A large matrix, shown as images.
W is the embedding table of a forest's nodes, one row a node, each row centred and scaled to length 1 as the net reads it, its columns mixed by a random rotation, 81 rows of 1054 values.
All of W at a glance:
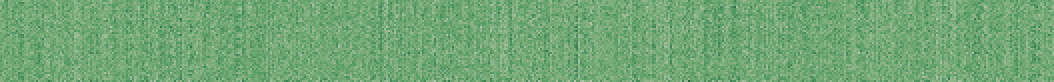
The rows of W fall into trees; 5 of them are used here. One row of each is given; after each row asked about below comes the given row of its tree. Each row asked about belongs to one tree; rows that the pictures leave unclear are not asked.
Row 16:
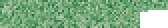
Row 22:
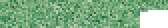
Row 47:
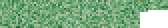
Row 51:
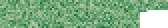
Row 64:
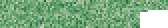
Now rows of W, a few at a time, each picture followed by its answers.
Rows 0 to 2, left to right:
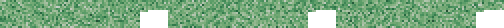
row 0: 22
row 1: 47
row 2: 22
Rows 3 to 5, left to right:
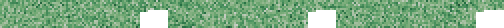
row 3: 51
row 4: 47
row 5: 64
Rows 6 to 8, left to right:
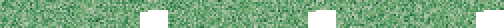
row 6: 22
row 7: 22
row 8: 51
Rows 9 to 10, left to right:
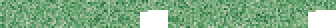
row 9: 22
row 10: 22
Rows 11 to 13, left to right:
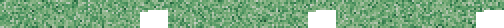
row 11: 16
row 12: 22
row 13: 51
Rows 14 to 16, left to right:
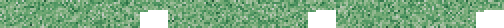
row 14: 64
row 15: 64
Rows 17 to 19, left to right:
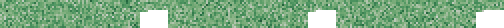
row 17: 64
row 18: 51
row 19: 51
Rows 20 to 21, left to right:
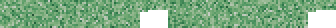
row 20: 16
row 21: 47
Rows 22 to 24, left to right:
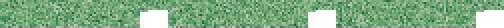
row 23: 16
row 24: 22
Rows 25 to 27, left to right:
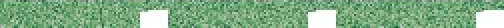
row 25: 16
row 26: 47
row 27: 47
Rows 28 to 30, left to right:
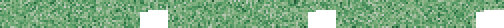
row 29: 64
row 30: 47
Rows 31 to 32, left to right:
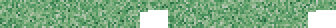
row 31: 47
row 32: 22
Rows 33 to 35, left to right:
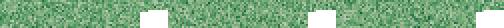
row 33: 16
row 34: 51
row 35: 51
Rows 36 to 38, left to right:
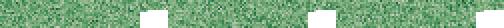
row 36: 22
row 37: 51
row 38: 64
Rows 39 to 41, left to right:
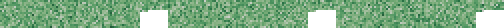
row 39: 16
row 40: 16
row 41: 51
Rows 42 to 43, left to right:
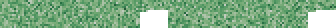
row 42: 51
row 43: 47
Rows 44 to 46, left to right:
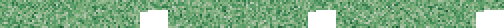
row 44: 47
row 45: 16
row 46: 47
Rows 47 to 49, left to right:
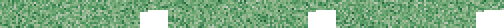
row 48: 22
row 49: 16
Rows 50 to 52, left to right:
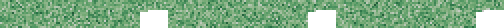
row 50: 22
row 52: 51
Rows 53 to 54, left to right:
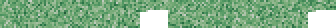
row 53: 51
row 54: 47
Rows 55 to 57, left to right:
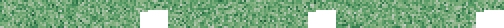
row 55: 16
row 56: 22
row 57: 47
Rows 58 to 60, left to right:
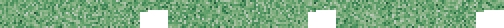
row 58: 47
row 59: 16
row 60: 47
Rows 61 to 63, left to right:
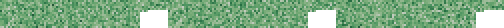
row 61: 16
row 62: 16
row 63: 47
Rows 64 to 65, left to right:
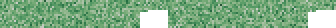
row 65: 16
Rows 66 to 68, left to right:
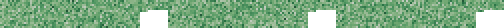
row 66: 51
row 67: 16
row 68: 64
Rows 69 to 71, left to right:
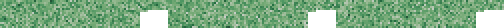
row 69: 22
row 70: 47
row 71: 16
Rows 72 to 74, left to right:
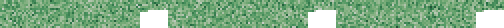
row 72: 22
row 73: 51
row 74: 47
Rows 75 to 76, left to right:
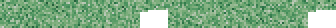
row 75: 16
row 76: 47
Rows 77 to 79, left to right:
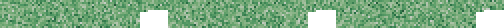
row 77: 51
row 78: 51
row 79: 51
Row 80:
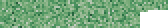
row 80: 22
